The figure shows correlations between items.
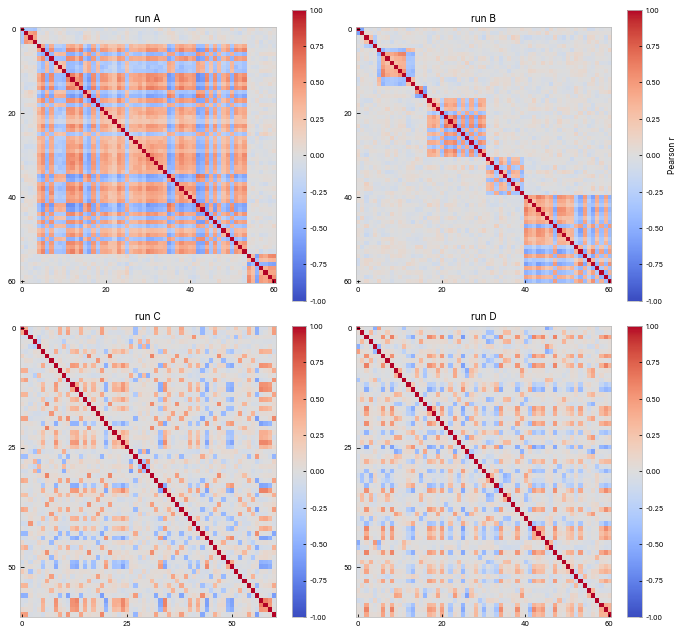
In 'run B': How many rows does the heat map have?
61
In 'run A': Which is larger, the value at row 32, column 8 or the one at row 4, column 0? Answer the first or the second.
the second
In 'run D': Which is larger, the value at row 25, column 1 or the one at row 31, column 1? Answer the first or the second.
the first
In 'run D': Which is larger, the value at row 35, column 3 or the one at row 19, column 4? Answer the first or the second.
the first
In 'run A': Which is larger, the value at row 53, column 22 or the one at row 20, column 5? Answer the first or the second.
the second
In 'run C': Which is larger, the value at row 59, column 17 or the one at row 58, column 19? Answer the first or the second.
the first
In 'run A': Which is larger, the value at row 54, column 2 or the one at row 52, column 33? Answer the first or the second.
the second
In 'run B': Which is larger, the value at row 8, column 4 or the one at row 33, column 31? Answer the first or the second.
the first
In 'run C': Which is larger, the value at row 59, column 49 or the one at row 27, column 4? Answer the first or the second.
the second
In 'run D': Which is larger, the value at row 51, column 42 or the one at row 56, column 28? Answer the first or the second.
the first
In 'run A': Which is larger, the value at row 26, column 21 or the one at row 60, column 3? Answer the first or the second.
the first
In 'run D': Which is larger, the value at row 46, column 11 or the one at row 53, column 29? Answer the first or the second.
the first
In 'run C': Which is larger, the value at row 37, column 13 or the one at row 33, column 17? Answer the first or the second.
the first
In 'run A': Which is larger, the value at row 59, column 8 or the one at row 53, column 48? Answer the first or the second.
the second
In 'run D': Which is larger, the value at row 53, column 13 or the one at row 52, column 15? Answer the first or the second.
the second
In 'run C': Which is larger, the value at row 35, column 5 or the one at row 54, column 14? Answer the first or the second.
the second
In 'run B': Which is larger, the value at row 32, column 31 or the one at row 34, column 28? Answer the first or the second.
the first
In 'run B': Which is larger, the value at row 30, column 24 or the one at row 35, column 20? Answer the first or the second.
the second
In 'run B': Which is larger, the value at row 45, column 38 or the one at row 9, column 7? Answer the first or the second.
the second
